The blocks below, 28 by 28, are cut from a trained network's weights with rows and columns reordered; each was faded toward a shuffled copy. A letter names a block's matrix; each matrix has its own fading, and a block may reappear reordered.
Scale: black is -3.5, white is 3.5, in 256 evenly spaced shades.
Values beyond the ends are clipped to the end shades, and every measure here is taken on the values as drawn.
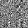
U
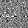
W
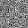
U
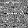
W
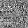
W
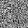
U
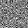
U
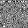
W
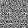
W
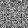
U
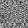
U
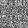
U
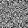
U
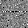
W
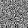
U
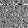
W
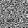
U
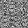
U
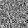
W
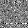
W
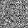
U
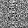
U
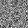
U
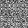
U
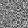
U
